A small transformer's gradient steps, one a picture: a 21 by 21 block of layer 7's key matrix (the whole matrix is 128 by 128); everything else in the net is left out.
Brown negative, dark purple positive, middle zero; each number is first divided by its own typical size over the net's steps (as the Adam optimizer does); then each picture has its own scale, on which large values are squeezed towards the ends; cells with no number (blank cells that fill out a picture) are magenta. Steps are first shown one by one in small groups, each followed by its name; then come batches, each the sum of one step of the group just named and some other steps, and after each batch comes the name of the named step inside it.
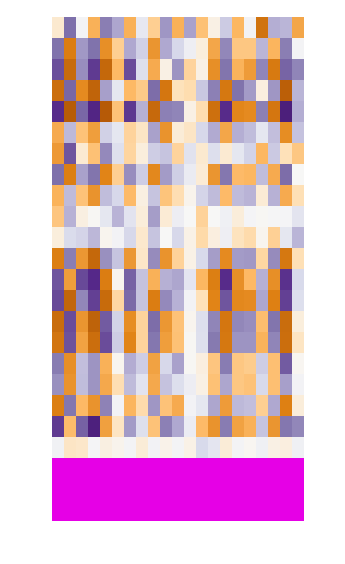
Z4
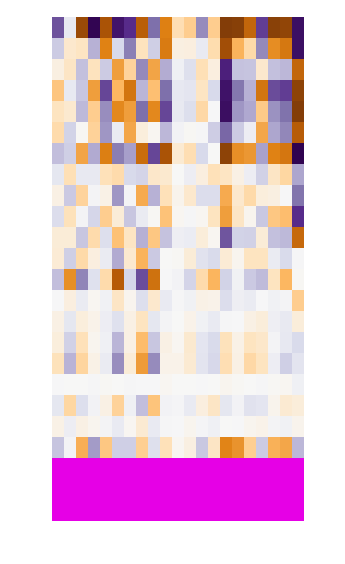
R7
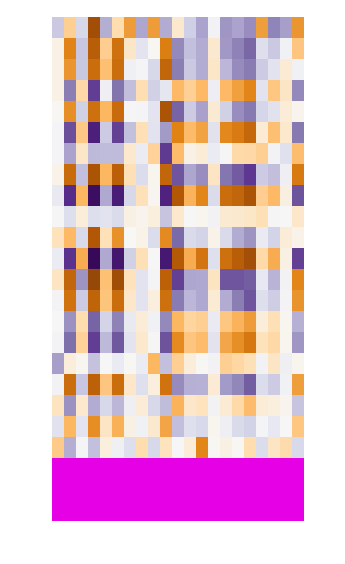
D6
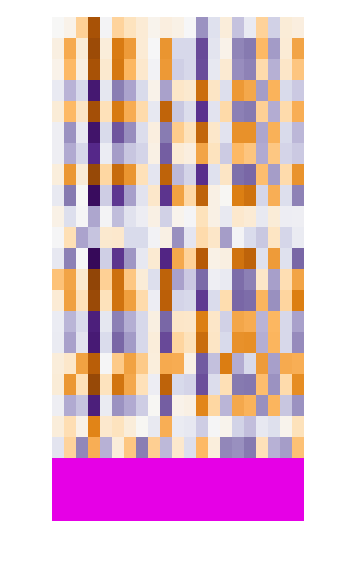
D6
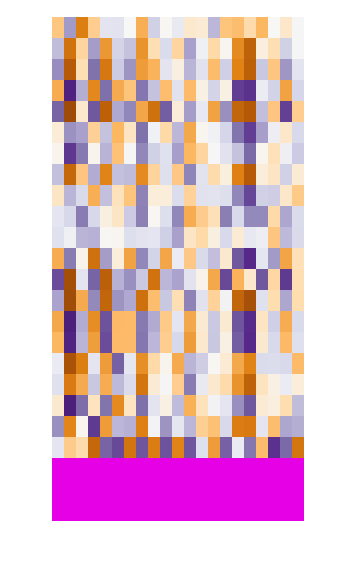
Z4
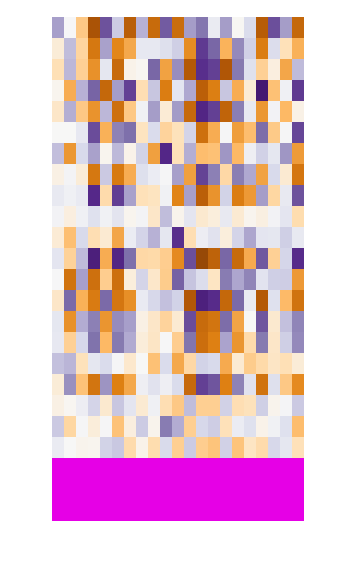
D6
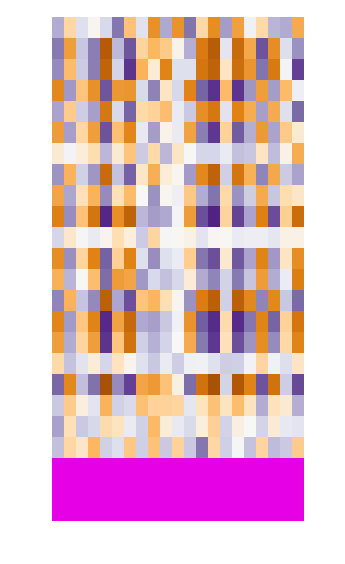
R7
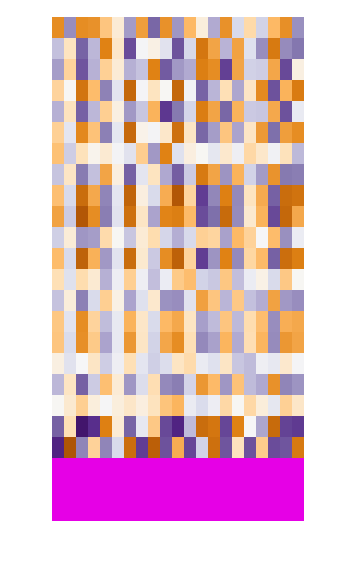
R7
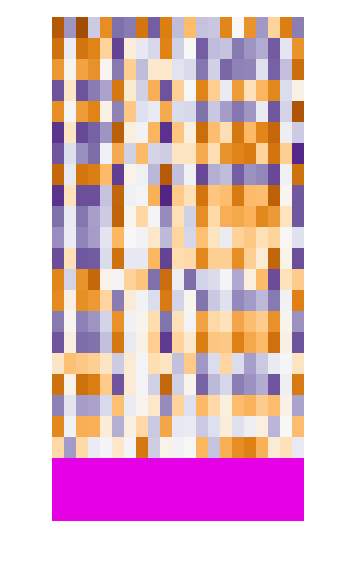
R7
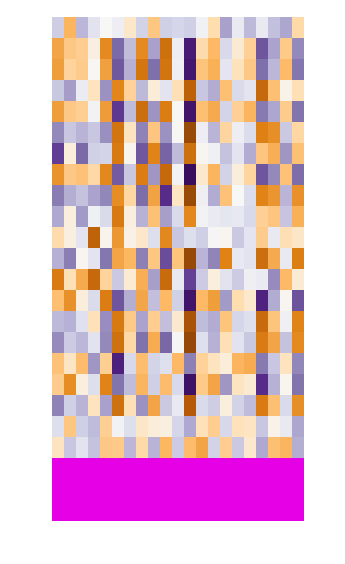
D6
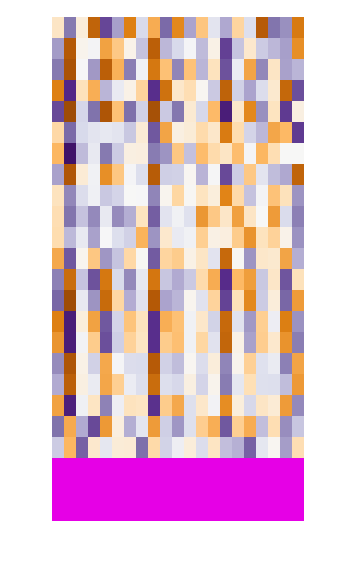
Z4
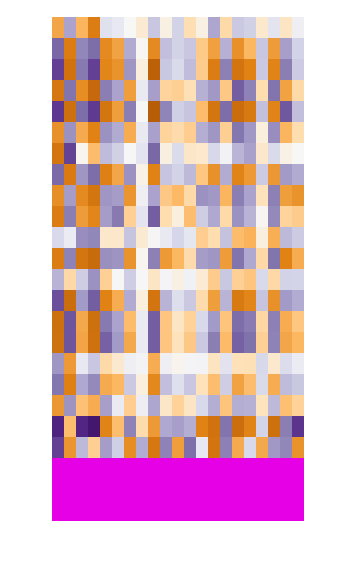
Z4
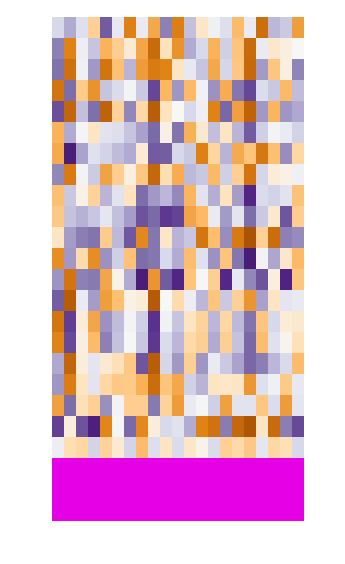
Z4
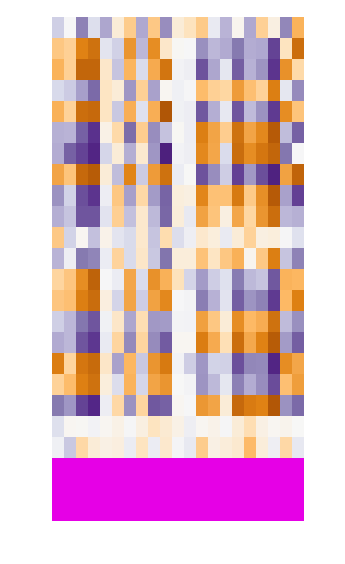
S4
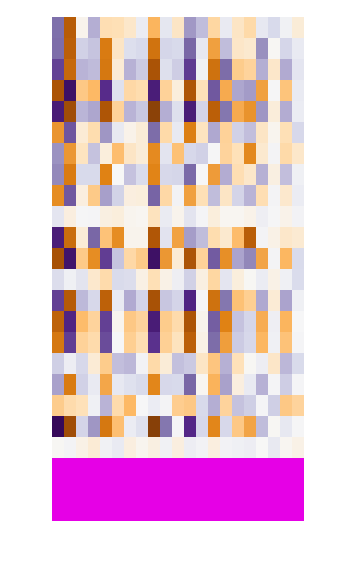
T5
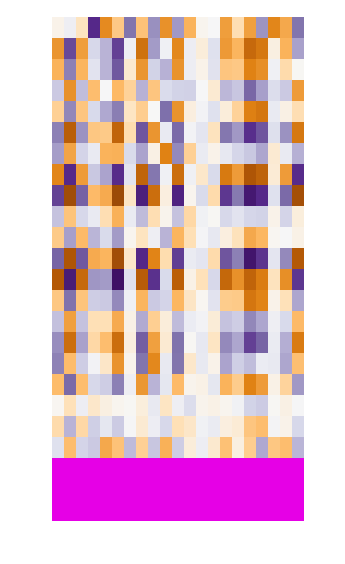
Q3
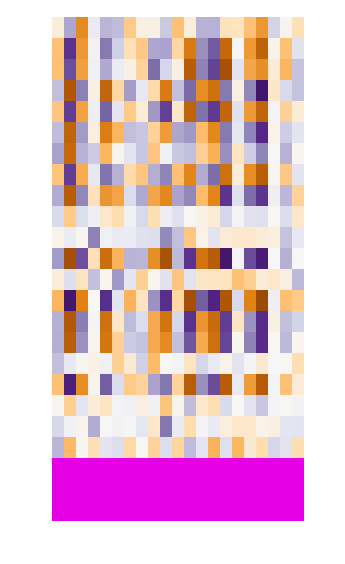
Q3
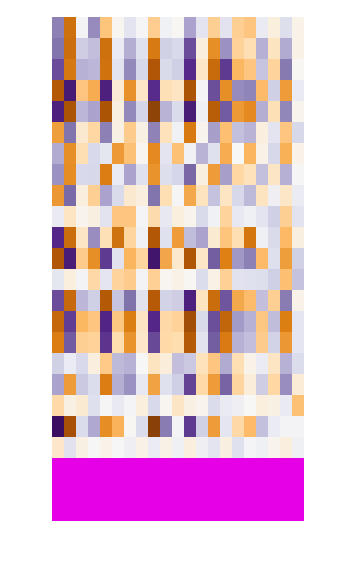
T5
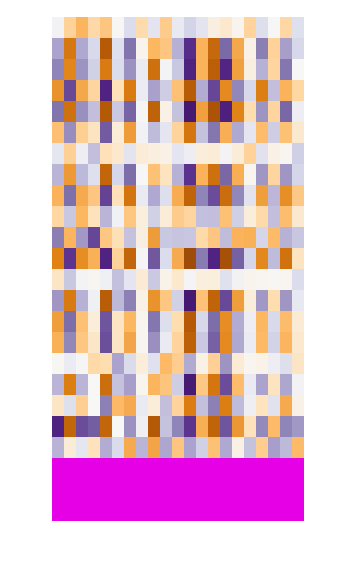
T5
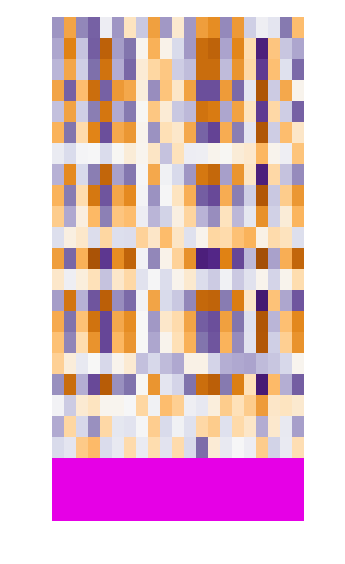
S4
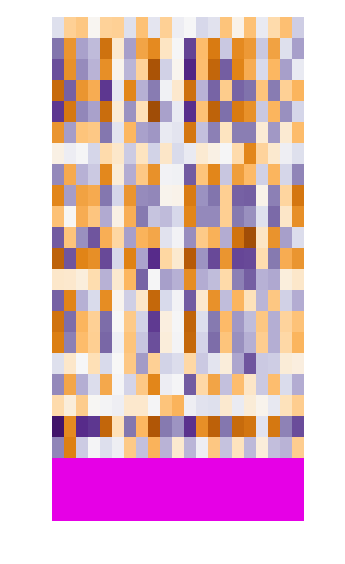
T5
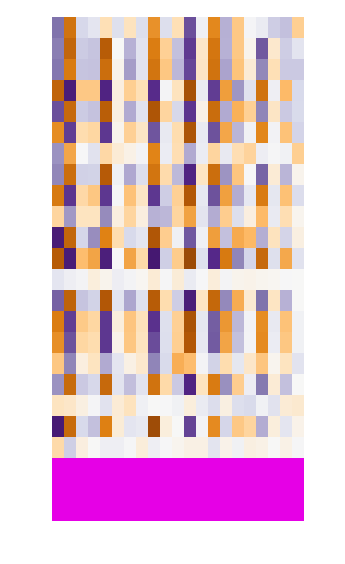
T5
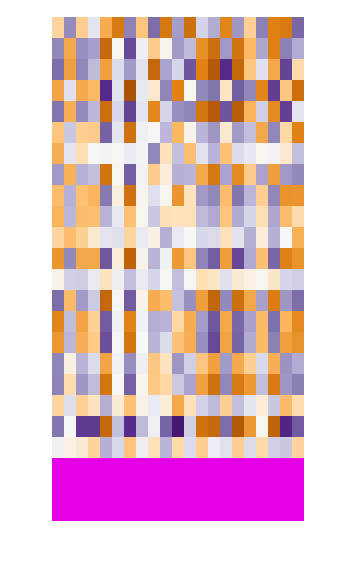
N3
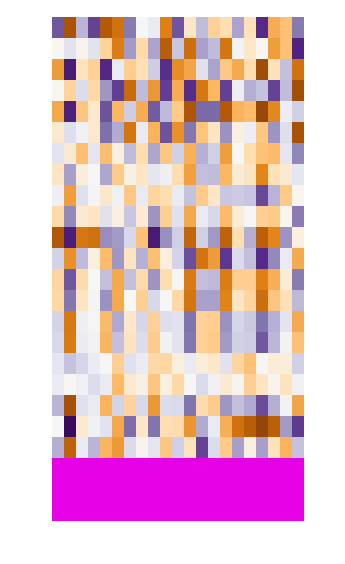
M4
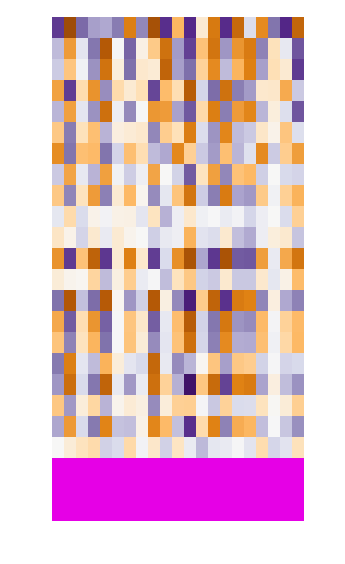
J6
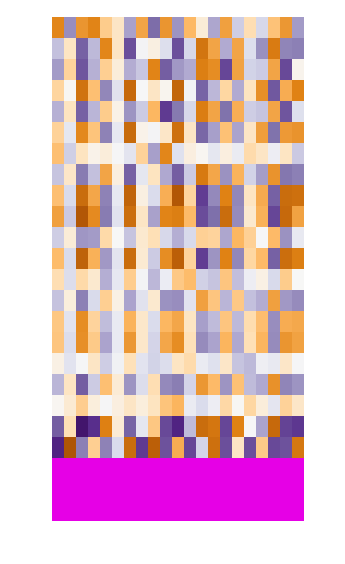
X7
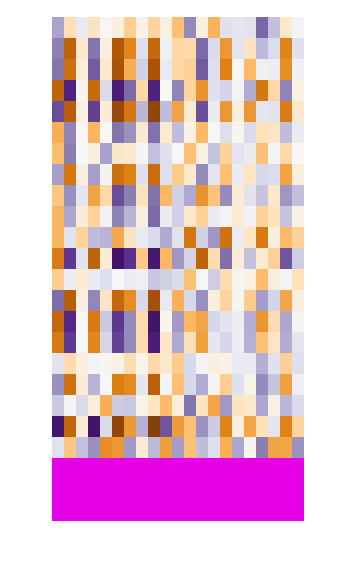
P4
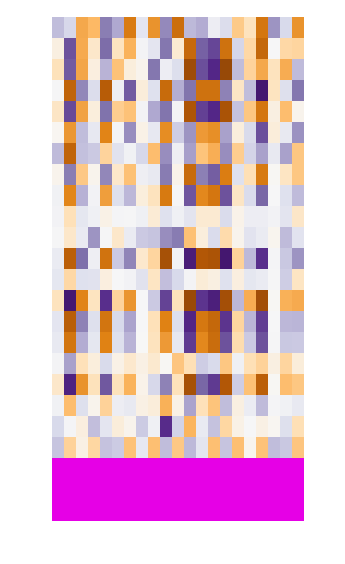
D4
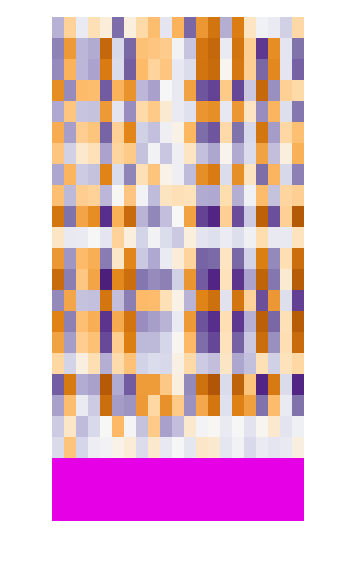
X7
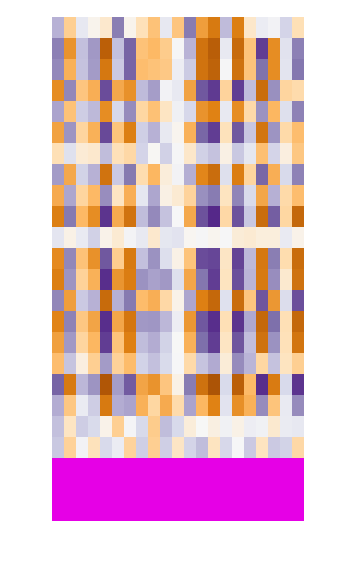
X7
